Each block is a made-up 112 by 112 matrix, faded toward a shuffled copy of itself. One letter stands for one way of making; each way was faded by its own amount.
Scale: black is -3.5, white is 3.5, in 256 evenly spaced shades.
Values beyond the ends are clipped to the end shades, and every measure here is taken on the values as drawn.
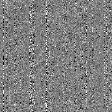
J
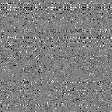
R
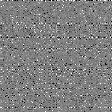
R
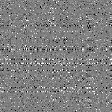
R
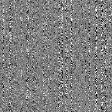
J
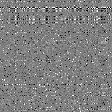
R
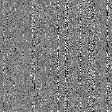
J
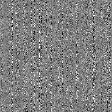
J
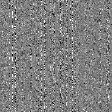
J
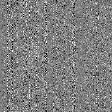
J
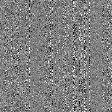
J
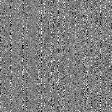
J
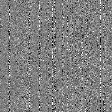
J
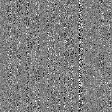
J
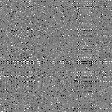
R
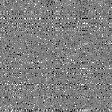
R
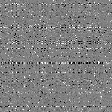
R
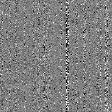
J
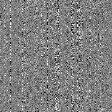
J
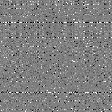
R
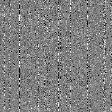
J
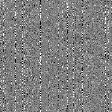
J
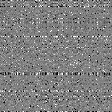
R
